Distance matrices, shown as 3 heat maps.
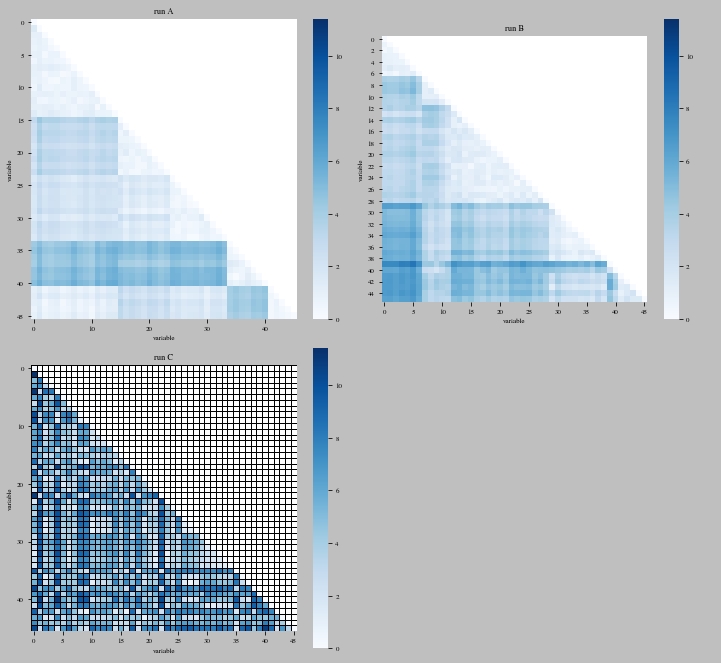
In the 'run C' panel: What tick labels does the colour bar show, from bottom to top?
0, 2, 4, 6, 8, 10
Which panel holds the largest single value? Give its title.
run C
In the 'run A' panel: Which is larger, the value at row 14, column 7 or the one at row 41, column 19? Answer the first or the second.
the second
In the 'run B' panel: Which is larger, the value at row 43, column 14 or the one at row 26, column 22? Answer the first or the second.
the first
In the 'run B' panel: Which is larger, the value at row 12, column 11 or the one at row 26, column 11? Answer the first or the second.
the first
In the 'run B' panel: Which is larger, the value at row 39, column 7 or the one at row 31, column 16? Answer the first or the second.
the first
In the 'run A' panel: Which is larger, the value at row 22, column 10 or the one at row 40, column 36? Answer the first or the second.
the first
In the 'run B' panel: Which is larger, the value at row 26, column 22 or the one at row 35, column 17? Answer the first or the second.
the second
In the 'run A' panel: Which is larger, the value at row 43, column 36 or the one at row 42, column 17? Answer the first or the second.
the first
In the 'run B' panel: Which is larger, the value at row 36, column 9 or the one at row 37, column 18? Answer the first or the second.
the second
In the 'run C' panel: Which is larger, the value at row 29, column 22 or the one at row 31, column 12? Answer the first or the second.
the first
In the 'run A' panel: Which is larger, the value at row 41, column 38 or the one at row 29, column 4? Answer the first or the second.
the first
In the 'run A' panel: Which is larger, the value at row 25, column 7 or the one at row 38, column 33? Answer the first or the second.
the second
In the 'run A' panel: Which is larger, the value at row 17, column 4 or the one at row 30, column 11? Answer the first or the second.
the first
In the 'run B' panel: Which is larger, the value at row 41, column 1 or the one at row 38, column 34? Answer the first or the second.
the first
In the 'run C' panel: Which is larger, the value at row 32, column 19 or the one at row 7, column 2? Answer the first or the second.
the first
